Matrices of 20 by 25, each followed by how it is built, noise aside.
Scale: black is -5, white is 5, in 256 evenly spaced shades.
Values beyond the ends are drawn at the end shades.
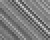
Toeplitz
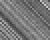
Toeplitz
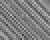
Toeplitz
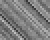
Toeplitz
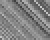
Toeplitz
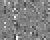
uneven columns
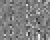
uneven columns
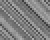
Toeplitz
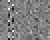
uneven columns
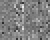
uneven columns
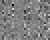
uneven columns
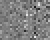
uneven columns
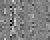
uneven columns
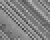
Toeplitz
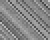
Toeplitz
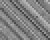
Toeplitz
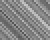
Toeplitz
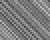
Toeplitz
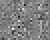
uneven columns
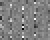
uneven columns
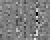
uneven columns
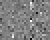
uneven columns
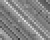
Toeplitz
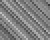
Toeplitz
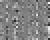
uneven columns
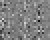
uneven columns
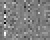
uneven columns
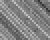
Toeplitz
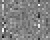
uneven columns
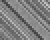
Toeplitz
